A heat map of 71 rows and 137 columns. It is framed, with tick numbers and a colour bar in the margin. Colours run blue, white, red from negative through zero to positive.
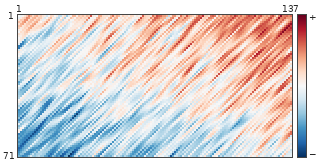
The field climbs toward the top right. The bottom left is the ninth with the lowest average. Neither half mirrors the other. The grain runs diagonally up to the right.
